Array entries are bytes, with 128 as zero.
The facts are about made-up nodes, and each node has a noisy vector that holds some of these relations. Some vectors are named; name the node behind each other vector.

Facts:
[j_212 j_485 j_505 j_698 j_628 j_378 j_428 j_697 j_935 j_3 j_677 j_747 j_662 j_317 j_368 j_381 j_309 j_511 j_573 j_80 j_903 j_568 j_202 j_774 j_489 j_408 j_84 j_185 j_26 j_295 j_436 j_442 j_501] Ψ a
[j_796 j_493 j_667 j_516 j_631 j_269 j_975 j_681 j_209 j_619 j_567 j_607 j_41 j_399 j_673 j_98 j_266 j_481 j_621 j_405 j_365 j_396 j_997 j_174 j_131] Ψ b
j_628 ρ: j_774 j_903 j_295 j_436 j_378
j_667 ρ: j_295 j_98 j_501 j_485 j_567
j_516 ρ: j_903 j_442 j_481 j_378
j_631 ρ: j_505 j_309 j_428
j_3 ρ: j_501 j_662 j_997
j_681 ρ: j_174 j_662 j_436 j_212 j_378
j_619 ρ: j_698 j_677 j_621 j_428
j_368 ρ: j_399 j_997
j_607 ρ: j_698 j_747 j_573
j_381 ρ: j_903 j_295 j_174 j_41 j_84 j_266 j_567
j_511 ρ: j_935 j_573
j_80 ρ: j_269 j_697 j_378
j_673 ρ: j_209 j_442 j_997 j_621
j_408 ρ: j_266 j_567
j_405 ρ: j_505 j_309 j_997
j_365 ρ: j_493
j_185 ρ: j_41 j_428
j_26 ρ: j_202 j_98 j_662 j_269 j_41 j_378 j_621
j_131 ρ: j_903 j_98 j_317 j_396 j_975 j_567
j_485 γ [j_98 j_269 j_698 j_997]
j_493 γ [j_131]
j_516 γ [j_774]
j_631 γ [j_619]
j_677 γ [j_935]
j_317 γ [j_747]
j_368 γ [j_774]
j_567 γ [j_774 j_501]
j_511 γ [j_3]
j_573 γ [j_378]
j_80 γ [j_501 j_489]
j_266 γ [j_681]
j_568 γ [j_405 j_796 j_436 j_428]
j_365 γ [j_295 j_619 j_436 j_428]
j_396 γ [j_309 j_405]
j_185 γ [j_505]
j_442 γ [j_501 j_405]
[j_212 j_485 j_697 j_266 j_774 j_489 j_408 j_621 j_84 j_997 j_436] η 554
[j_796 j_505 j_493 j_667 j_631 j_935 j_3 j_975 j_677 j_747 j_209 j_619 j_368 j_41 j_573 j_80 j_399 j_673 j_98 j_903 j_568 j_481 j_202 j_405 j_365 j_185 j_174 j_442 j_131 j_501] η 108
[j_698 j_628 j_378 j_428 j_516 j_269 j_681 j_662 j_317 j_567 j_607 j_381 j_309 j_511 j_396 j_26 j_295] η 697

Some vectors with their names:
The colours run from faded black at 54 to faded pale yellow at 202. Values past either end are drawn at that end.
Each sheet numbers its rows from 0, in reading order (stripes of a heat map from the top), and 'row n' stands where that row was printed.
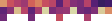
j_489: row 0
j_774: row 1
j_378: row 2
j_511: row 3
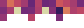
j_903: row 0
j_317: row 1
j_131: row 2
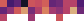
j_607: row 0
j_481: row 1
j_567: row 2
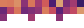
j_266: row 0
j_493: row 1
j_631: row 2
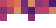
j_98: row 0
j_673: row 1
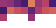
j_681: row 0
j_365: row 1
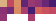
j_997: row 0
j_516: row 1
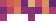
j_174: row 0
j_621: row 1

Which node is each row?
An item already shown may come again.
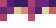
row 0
j_511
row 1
j_698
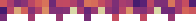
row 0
j_3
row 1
j_98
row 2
j_442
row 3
j_697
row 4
j_396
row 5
j_295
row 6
j_796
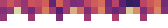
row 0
j_501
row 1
j_481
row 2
j_185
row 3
j_174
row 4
j_511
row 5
j_174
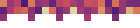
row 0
j_365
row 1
j_747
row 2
j_202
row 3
j_41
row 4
j_368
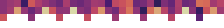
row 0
j_269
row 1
j_568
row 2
j_662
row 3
j_396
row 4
j_975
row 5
j_381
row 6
j_317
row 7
j_408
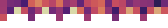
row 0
j_428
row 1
j_436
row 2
j_573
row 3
j_975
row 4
j_80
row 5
j_26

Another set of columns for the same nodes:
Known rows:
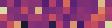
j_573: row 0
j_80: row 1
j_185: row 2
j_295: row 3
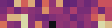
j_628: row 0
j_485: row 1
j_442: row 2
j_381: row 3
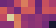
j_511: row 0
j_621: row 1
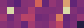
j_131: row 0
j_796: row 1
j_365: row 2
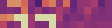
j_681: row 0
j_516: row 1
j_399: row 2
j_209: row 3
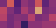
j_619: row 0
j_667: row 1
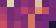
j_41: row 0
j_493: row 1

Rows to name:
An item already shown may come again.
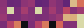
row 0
j_408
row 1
j_408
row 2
j_628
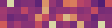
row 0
j_41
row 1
j_317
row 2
j_269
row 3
j_368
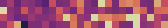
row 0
j_573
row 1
j_673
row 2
j_511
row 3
j_378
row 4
j_681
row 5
j_698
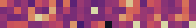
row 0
j_501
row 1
j_607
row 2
j_185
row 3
j_408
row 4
j_662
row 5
j_567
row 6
j_396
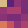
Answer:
j_903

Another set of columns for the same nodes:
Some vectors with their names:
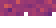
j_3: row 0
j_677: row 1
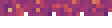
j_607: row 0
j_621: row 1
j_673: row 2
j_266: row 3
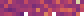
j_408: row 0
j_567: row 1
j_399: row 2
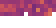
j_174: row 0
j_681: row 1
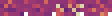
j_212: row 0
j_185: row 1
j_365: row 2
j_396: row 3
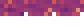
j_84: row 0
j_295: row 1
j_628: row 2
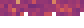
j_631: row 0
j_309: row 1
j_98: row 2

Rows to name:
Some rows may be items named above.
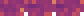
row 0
j_26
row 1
j_309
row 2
j_428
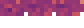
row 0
j_185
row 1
j_428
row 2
j_309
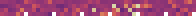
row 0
j_317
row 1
j_442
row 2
j_698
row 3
j_269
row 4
j_365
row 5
j_80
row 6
j_368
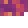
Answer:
j_511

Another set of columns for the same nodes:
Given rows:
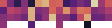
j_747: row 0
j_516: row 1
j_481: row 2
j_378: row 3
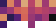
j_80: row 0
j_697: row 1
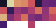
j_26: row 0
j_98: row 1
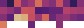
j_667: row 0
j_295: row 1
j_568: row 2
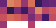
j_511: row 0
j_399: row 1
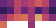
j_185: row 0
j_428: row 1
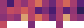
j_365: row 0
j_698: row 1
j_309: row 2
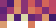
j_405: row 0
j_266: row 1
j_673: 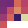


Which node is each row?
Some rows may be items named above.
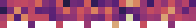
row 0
j_368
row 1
j_317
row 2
j_41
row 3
j_174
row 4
j_408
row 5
j_365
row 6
j_396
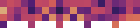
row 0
j_269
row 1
j_3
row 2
j_368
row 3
j_442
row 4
j_185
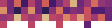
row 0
j_567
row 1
j_567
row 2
j_607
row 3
j_295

